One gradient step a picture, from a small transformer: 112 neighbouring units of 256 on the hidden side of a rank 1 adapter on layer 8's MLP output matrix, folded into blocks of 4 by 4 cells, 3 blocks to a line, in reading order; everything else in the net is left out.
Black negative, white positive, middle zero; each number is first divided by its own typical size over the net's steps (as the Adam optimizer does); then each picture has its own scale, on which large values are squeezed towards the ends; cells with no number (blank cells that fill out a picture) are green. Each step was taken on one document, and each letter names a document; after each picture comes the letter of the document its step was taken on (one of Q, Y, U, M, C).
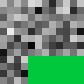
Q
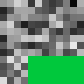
Q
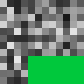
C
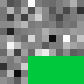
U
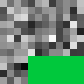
Q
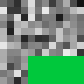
C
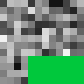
C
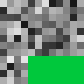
Q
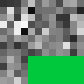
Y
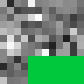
U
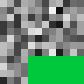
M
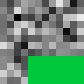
Y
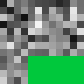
Y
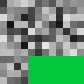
C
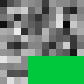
Y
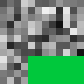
C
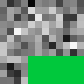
U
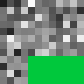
U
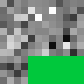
U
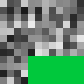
Q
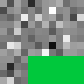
U
